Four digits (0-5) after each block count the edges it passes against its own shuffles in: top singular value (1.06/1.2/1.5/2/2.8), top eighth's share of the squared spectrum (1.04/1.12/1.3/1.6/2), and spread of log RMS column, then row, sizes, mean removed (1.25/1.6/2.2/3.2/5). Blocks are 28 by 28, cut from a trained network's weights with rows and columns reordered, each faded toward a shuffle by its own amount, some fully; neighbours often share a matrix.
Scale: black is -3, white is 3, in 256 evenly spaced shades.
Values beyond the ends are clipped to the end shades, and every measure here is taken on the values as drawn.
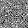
2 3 1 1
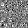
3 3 0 1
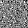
2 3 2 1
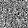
1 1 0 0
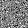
0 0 0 0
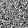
0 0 0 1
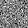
1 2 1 0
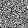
0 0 0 0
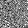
1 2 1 0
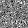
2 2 0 1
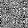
2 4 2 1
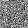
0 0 0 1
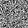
0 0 0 0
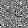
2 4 2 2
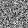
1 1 0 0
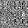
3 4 1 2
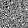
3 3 1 0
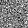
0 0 0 0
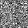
2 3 0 1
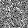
0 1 0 0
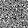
2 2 0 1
